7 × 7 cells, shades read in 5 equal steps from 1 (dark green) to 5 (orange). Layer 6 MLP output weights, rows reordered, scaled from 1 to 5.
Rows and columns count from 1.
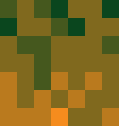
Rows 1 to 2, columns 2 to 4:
3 2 1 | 3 3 2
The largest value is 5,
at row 7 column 4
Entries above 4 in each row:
0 0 0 0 0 0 1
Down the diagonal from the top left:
2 3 2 3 3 3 4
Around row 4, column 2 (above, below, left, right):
2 3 3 2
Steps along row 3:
down same up same same down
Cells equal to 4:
10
